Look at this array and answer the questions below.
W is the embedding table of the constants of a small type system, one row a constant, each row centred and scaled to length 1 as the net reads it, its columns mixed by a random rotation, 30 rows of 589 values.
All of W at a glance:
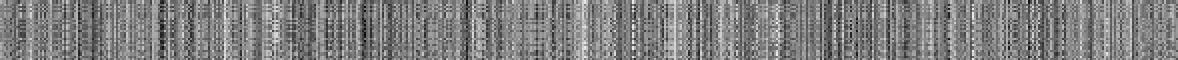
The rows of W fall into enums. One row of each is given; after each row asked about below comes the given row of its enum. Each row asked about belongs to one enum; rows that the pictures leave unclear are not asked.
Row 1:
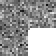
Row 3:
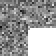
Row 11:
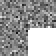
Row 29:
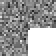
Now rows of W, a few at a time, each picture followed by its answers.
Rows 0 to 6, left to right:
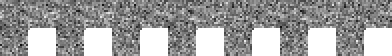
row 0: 1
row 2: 29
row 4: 29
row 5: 3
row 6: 29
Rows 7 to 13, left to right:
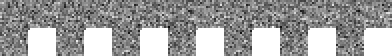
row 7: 29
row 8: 29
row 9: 11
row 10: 3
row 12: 3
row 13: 1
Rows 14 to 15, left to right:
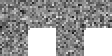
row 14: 3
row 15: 11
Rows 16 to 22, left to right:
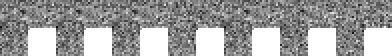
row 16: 3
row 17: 3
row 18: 3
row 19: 29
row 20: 3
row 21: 1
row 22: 11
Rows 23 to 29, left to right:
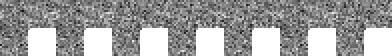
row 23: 1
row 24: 1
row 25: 29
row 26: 11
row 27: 11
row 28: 1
